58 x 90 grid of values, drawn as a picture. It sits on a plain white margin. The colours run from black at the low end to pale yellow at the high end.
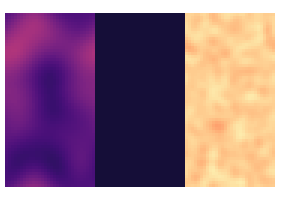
It is made of 1 by 3 panels. Panel 1,1: low, smooth. Panel 1,2: very low, flat. Panel 1,3: very high, blotchy, faint in contrast.
